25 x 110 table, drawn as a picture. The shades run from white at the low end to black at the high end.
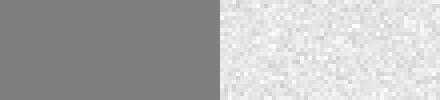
It is made of 1 by 2 panels. Panel 1,1: middling, flat. Panel 1,2: very low, fine-grained, faint in contrast.
